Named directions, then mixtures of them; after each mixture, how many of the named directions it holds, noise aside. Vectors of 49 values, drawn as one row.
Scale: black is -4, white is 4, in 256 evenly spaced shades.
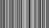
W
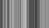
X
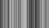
one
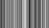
two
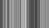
one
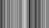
two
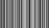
one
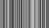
two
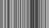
two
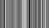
two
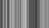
one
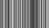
two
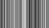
two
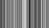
two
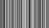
one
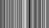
two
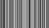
one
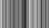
two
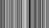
two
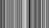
two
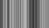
one
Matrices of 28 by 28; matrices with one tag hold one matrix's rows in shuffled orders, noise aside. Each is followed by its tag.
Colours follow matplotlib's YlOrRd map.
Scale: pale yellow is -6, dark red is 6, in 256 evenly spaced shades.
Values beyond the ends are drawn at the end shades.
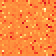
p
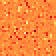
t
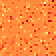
p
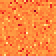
t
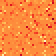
p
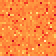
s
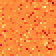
p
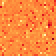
p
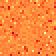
s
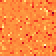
p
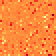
p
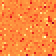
p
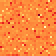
s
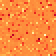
s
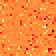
p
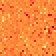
p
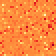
p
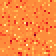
t
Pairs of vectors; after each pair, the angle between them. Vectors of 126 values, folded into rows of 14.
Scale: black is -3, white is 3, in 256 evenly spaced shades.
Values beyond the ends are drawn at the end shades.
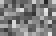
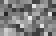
partly opposed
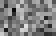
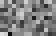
partly aligned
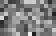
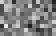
orthogonal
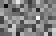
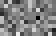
nearly opposite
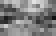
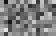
orthogonal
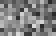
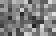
nearly opposite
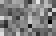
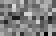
partly aligned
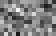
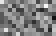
partly opposed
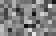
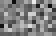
partly opposed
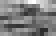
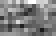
nearly parallel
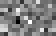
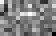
orthogonal
